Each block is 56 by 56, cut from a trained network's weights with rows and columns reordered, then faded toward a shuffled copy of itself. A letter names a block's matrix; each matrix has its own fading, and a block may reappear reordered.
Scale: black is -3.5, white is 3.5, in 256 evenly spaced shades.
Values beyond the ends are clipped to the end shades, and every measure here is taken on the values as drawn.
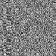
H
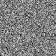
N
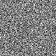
N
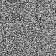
N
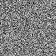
N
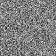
N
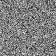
N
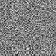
H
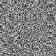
H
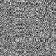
H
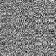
H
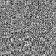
H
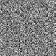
H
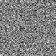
H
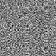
H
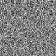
H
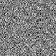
H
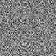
H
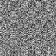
H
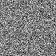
N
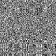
H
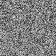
N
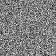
N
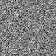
H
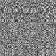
H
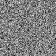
N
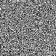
N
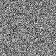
N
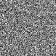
N
